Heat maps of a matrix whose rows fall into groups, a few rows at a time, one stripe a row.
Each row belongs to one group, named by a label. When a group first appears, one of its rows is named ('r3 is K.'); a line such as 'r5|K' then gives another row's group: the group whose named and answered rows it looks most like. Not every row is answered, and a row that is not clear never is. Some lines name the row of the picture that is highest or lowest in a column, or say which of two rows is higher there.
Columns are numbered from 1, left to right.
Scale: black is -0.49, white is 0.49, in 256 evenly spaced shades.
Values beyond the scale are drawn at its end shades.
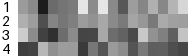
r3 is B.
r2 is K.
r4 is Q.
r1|K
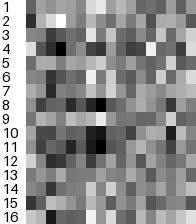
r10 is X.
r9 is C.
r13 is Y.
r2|Y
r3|K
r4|B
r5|C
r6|K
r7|K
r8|X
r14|K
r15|Y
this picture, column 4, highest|2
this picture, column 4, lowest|4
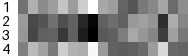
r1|C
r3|X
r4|C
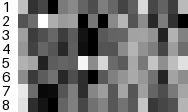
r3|X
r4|X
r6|X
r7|B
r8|B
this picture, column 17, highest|5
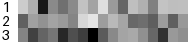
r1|K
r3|X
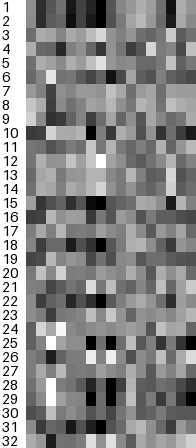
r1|X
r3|C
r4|B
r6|Q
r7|K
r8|K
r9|B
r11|K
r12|C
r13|C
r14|C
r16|Q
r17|Y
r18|X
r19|Q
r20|Y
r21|K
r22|X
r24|Y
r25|Q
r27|Y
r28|Q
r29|Q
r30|Q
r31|X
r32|K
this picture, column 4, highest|24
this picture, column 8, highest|12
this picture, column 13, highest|4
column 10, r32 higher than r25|Yes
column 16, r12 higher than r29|Yes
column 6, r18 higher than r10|No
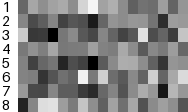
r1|C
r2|X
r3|B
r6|K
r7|X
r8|Y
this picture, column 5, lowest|5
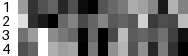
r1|X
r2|B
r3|Q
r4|Q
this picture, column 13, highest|2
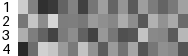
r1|B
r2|Y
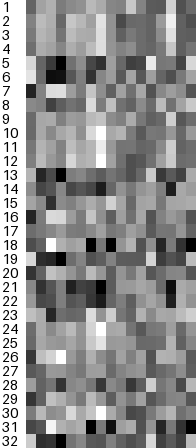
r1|C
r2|C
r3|C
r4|C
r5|B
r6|B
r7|Y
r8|K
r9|C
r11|C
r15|K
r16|Y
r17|Y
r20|Y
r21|X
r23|K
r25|C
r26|Y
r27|Y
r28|B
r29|Y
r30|C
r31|Q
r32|B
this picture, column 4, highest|26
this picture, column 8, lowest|21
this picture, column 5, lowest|21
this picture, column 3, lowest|6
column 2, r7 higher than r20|Yes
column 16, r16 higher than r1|Yes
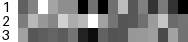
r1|Q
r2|C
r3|X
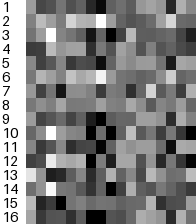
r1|X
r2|C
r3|Q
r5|X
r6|C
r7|B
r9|X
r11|X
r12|Q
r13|B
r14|Q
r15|B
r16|X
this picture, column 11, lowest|7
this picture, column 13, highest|7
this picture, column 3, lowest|13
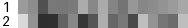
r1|K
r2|B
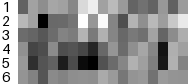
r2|K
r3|K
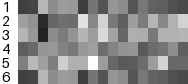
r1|Q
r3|K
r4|Y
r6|Q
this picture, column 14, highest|2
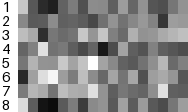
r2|X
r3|K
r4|Q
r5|C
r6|Y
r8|B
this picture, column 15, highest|7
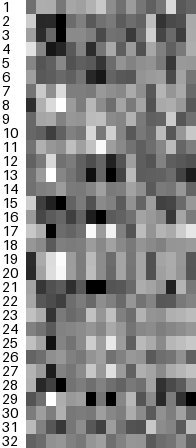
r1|C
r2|B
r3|B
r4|B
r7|Y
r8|Y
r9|C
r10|K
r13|Q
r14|Y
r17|K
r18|K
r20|Y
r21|X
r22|B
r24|K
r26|Y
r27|K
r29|Q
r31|B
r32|Y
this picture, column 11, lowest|3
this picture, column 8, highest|11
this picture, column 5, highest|11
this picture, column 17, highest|17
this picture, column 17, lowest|29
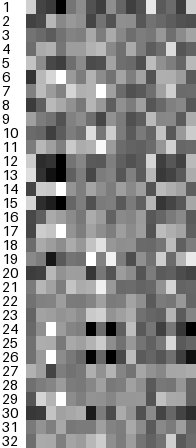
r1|B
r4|C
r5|B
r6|Y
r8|Y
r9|B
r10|K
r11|C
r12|B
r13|B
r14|Y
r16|Y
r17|Y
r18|C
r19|K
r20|Q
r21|C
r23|C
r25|C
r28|Y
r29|Y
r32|C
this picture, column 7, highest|19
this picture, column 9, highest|19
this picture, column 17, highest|19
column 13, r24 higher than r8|Yes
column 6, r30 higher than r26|Yes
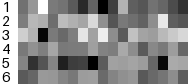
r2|C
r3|K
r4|Y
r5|X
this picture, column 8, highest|2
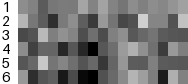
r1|K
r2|B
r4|X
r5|Q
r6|X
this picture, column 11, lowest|2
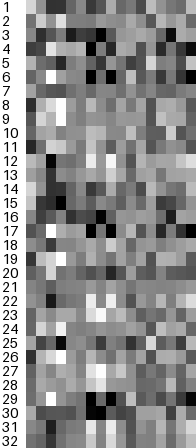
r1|B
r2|Y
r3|X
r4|Q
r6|Q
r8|Y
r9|Y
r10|C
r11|Y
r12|K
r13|K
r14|B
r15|B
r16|X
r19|Y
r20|Q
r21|K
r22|K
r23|C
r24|Y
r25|B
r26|Y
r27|C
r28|C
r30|X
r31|K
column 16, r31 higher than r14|Yes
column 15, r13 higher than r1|Yes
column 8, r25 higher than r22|No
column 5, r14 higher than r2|No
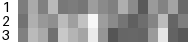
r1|Y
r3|C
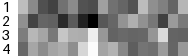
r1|B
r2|X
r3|C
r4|C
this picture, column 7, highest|4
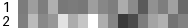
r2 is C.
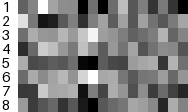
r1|Q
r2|B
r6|C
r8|X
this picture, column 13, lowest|4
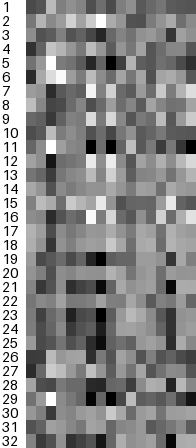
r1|Q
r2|C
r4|Y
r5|Q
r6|Y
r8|B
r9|K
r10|Q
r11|Q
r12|K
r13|K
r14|K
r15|C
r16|K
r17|K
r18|K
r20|K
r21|X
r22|Y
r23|X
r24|X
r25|X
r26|Q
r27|Y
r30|K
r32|X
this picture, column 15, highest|15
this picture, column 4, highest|6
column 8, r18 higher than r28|Yes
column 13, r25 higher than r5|Yes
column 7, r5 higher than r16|No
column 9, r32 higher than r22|No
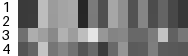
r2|Q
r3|C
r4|Q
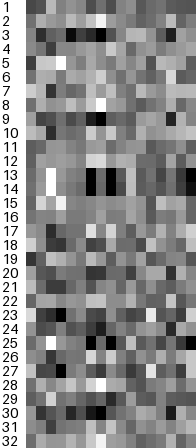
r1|Q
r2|C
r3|X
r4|K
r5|Y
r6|C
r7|K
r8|C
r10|K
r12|C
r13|Q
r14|Q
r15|Y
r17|K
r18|B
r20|X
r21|B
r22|C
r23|B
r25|Q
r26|K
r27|B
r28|C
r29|Q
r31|K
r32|C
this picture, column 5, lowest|3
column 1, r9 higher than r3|Yes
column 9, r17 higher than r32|Yes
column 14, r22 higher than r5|No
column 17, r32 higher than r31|No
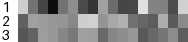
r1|B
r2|C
